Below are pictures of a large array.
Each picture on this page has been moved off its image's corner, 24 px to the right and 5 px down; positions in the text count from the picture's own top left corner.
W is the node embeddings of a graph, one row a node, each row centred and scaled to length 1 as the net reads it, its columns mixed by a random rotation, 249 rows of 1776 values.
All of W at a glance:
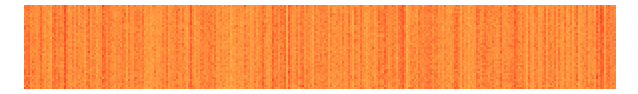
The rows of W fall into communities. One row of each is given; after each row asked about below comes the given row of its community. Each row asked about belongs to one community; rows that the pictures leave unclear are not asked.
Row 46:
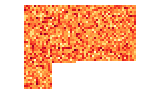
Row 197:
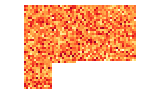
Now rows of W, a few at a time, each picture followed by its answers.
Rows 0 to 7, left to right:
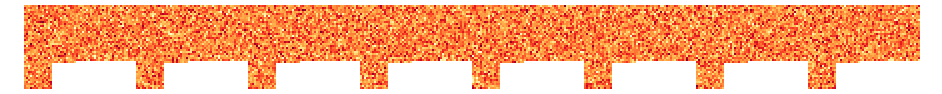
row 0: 197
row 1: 46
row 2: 46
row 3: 197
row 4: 46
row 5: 46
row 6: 46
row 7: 197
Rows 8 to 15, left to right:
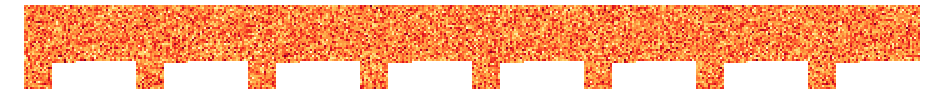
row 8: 197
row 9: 197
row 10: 197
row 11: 46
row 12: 46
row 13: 197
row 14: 197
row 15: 197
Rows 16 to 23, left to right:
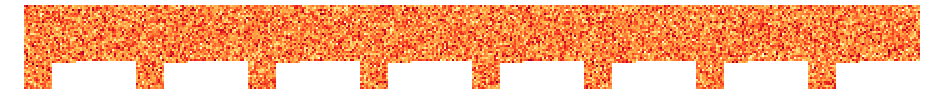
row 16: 46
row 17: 197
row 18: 197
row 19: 197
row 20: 197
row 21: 46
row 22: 197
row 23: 197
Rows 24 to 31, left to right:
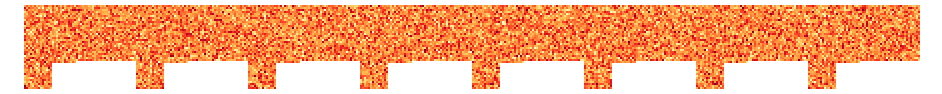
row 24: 46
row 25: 197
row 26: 46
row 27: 46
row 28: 197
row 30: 197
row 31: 46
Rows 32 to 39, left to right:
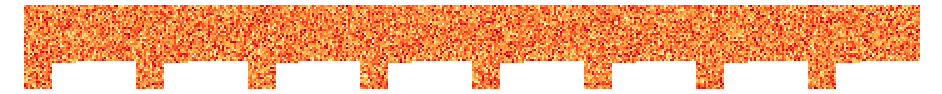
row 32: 46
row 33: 197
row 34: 197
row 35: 197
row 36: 197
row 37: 197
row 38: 46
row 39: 46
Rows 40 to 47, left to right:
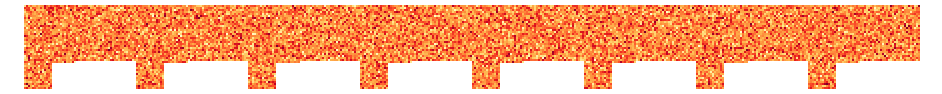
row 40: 197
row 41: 46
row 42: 46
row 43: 197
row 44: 197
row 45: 46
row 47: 197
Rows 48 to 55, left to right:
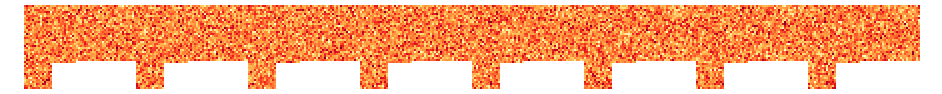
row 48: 46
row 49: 197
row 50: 46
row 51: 197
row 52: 197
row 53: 197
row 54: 197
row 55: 197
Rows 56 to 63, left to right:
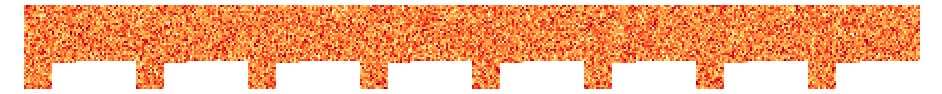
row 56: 46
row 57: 197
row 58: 197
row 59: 197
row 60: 46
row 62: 197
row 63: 46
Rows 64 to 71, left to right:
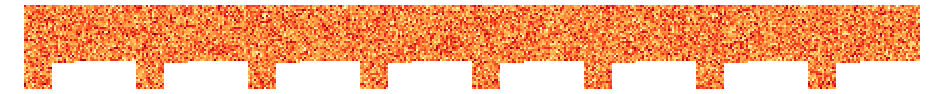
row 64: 197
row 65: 46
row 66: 46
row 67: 197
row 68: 46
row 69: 46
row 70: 46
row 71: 197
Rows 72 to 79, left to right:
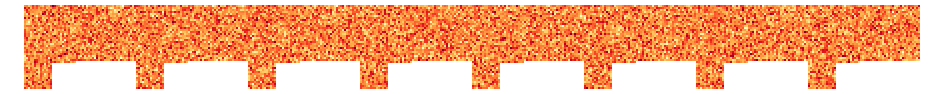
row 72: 197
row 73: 46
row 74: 197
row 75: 197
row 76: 46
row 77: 46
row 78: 197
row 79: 197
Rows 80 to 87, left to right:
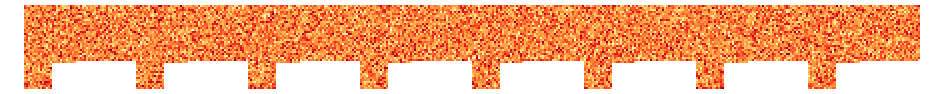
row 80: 197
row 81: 46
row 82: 46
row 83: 197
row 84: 197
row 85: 197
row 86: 46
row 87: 46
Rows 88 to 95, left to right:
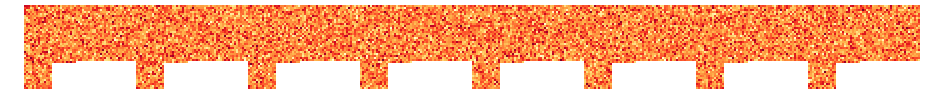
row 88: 46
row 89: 197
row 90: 46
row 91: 197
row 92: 197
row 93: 46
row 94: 46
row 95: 46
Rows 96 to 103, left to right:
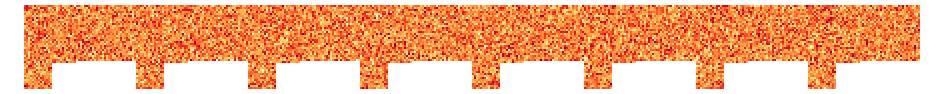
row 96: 46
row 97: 46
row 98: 197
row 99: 46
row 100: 197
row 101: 197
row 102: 197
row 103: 46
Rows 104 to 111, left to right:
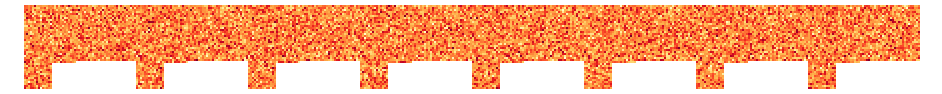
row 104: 46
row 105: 197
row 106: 197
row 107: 197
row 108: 197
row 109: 197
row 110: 197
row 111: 197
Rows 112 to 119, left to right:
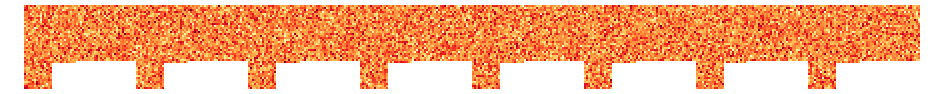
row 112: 46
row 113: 46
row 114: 46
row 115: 46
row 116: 46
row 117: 197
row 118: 197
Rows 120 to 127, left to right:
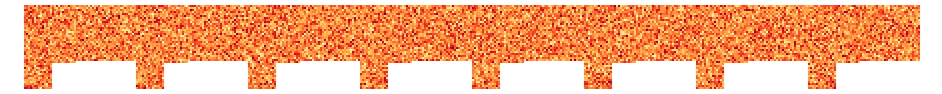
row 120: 46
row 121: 46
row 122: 197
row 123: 197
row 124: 46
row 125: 197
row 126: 46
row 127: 197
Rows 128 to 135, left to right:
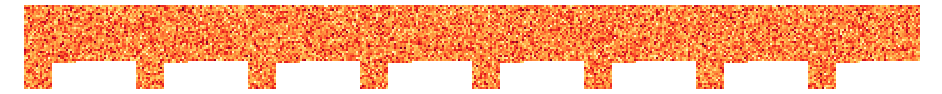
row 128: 197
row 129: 197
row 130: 46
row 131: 46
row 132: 46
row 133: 197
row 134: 46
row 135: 46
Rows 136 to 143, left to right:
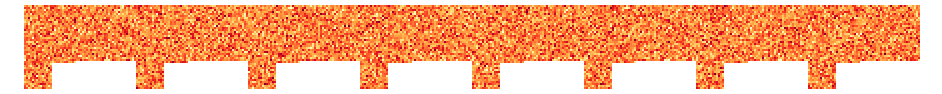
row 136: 197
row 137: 46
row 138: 197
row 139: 46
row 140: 197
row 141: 197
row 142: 197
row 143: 46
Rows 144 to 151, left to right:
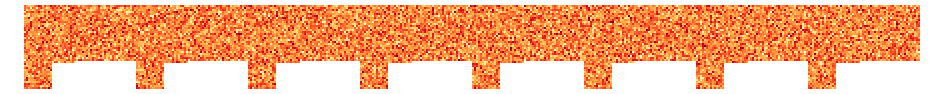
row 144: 197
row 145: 46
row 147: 197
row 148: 46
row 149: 197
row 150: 46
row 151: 46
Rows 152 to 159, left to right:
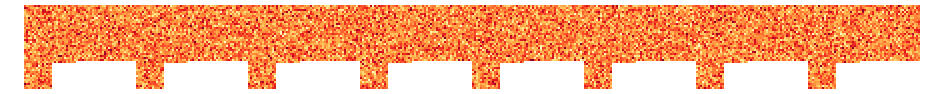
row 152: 197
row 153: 46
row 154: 46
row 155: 46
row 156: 197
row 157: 46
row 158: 46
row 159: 46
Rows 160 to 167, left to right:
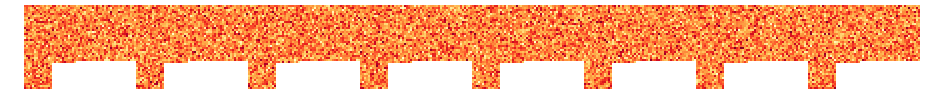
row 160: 197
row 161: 46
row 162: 197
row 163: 197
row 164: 46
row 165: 197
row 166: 46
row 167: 46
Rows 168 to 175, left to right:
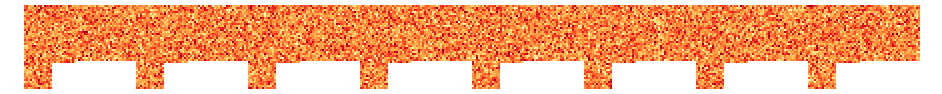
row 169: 46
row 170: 46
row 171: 46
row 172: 197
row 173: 197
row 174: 197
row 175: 46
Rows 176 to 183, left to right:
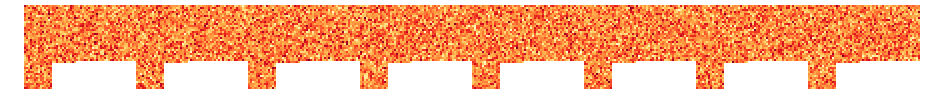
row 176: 197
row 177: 46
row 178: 197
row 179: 197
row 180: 46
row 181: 197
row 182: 46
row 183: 197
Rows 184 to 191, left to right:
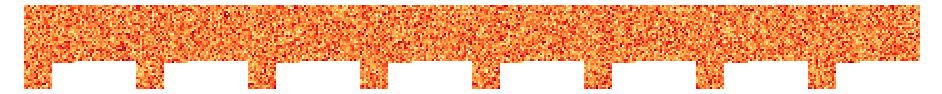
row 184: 46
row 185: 46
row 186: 197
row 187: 46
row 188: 197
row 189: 197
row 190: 46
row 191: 46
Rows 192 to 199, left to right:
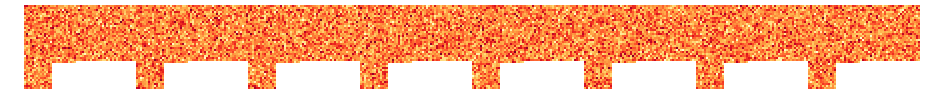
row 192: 46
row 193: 46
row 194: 46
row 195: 197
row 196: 197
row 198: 197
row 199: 46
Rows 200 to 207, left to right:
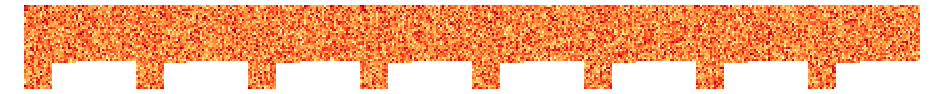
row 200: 46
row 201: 46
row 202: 46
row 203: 46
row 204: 46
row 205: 197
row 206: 197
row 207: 46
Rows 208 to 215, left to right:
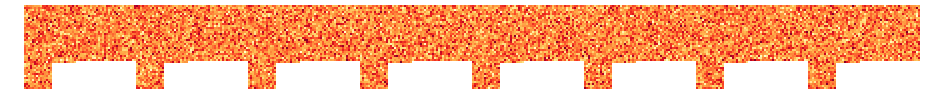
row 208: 197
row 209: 46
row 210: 46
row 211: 197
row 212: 197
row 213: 197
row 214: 197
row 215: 46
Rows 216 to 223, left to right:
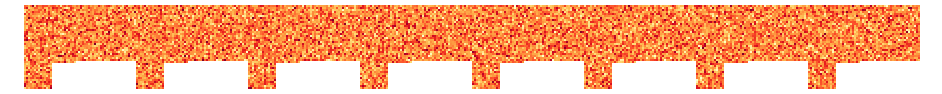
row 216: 197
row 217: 197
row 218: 197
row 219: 46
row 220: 197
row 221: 197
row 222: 46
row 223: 46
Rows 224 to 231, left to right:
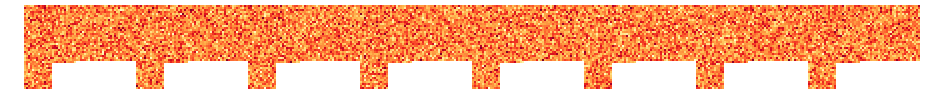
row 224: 197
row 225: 46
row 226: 46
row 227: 197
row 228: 46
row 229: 197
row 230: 46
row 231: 197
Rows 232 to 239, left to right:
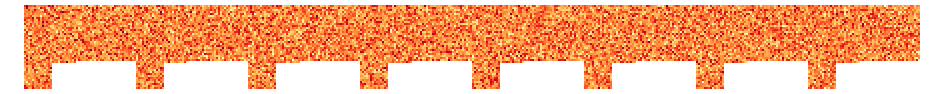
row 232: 46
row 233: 197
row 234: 46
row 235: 197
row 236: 197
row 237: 46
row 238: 46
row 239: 46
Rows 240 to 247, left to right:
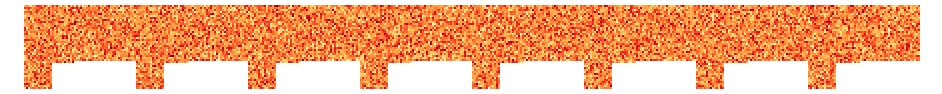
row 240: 197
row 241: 197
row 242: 197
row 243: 197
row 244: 46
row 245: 197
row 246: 46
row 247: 46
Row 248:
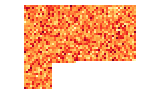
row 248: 197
